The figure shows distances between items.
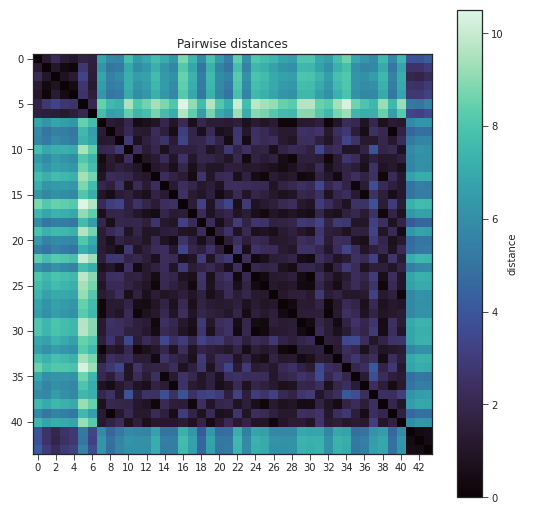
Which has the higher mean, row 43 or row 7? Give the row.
43
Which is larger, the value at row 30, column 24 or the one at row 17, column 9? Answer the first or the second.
the second
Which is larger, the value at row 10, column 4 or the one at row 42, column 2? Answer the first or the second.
the first
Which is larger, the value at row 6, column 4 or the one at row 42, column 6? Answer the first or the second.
the second
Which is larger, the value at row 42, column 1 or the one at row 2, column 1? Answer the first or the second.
the first
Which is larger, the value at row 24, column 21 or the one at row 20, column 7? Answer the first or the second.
the first
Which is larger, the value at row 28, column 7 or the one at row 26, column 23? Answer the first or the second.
the second
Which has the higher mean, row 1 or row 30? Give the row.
1
